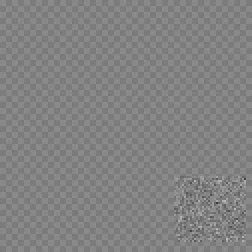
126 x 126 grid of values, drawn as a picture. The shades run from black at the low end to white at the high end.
Roughest part: bottom right. Slope: none. Grain: checkered. Odd patch: rougher, in the bottom right.
